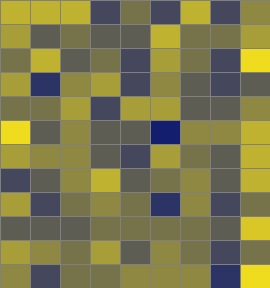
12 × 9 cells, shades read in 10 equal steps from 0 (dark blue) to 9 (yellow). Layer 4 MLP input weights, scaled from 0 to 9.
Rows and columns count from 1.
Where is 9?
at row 3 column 9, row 6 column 1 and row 12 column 9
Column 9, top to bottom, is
5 6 9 3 5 7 7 7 4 8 4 9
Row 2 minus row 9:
0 1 0 -2 -1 6 -1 2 2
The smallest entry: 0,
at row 6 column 6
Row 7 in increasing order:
2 3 3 4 5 5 6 6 7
